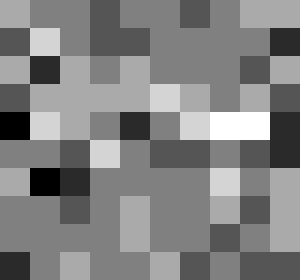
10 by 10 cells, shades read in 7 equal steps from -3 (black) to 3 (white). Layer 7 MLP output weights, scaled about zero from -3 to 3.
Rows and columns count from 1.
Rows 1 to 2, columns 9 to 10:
1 1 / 0 -2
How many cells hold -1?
18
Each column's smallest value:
-3 -3 -2 -1 -2 -1 -1 -1 -1 -2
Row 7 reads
1 -3 -2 0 0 0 0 2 0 1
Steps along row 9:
same same same up down same down up up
